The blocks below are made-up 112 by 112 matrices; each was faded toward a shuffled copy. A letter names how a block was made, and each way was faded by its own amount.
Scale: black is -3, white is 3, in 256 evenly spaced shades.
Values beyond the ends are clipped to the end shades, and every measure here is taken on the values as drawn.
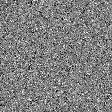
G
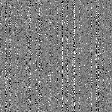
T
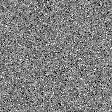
G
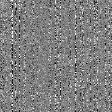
T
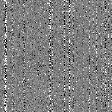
T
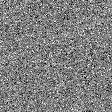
G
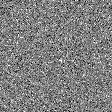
G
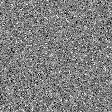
G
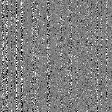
T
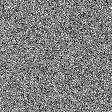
G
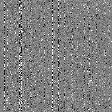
T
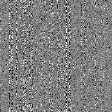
T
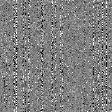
T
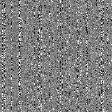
T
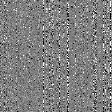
T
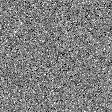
G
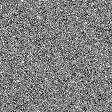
G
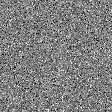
G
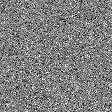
G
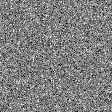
G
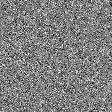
G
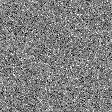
G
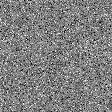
G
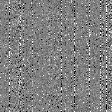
T
